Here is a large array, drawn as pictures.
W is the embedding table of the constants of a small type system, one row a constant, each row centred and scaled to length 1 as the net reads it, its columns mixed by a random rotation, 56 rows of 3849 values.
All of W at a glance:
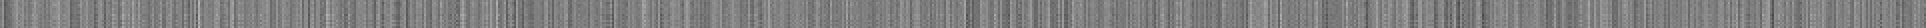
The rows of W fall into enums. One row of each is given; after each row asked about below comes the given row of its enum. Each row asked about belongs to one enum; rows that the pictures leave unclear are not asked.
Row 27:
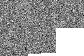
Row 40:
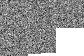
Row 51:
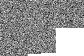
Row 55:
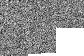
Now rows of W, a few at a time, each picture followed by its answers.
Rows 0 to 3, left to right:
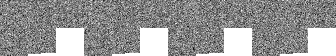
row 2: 27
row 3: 51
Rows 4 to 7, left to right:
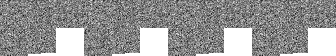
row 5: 55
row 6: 40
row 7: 40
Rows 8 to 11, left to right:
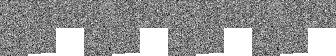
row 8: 40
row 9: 27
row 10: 40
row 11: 27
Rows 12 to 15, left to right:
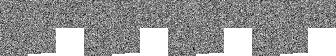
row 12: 51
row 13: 40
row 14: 27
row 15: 40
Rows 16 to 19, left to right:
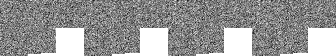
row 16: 51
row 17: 40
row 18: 55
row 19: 55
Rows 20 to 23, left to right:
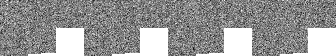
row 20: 55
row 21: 40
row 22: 27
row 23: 51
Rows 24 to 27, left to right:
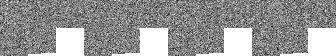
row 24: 55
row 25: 51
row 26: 40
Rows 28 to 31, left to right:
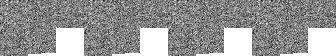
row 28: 55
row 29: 55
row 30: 55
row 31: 55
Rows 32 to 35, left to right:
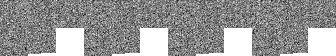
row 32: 27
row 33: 40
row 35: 55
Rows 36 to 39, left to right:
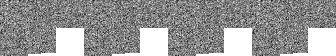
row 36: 55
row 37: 40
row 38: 40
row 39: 55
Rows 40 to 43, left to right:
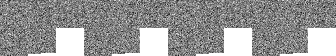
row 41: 51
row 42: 40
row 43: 51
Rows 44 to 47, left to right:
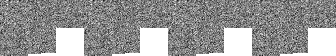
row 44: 55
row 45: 55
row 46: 55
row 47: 40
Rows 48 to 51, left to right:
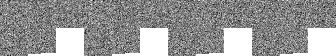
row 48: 40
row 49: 55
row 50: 51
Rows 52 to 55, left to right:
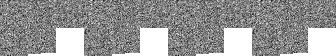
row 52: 40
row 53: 55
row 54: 40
